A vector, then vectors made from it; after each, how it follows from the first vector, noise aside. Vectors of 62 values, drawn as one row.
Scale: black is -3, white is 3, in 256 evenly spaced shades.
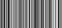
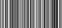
negated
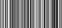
negated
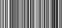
negated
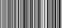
wrapped around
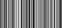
wrapped around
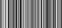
wrapped around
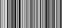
wrapped around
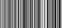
wrapped around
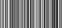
negated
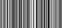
wrapped around
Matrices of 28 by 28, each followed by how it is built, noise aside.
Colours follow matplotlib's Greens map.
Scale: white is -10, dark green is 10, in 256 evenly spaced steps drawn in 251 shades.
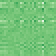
low rank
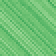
Toeplitz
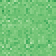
low rank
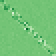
banded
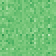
low rank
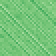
Toeplitz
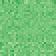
low rank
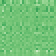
low rank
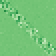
banded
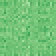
low rank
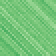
Toeplitz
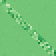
banded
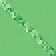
banded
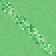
banded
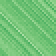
Toeplitz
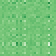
low rank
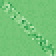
banded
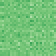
low rank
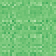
low rank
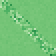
banded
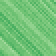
Toeplitz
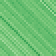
Toeplitz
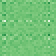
low rank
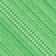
Toeplitz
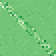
banded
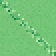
banded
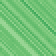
Toeplitz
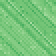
Toeplitz
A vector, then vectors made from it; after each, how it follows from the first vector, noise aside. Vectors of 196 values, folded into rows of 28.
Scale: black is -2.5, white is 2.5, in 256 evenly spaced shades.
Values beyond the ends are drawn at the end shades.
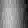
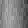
shrunk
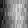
reversed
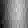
reversed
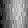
reversed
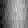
reversed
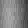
shrunk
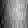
reversed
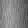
shrunk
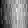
reversed
